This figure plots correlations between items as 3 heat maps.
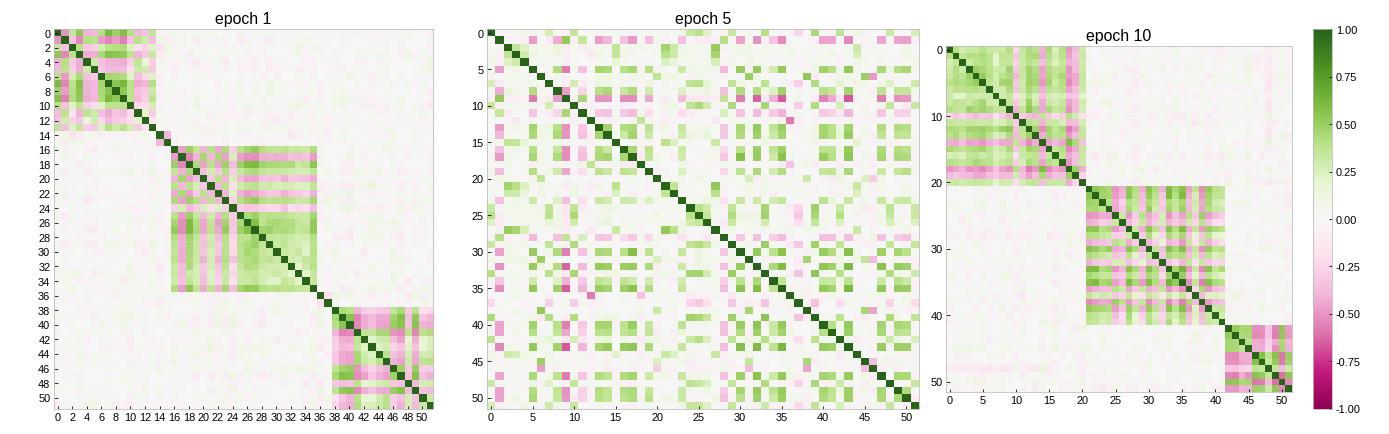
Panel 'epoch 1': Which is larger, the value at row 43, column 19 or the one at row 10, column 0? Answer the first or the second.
the second
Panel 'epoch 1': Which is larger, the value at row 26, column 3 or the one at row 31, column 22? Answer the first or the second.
the first
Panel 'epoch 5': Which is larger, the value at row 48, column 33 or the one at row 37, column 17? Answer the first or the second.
the first
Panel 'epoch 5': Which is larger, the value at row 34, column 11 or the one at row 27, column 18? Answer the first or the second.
the second
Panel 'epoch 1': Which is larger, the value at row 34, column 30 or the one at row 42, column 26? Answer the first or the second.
the first
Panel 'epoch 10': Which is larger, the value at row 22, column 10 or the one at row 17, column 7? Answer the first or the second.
the second
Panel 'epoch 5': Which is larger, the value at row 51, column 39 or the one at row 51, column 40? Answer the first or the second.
the first
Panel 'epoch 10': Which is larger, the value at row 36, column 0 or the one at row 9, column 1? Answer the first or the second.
the second
